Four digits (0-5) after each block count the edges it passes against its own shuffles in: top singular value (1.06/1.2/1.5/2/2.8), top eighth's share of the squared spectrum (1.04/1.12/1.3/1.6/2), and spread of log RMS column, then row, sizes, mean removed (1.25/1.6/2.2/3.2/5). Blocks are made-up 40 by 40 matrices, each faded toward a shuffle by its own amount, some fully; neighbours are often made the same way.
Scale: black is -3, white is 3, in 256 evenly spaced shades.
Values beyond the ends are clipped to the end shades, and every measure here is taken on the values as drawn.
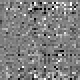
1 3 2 3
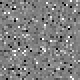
1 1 0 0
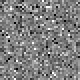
2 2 0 0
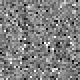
1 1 0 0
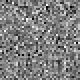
3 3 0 1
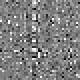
3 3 1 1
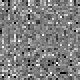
3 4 2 2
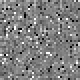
1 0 0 0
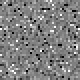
0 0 0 0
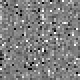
2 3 1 1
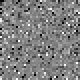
2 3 1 0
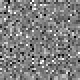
3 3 1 0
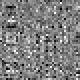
3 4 2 2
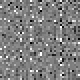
4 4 2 2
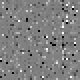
2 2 1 0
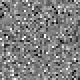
0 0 0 0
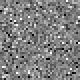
0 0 0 0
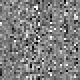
1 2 4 0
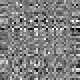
4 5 3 3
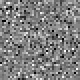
0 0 0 0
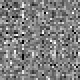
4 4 2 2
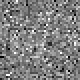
3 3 0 0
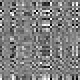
4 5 4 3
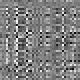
4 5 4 3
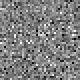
2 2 0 0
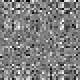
4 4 3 3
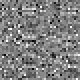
3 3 0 1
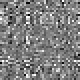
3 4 2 2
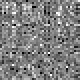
4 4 2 2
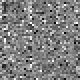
3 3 2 1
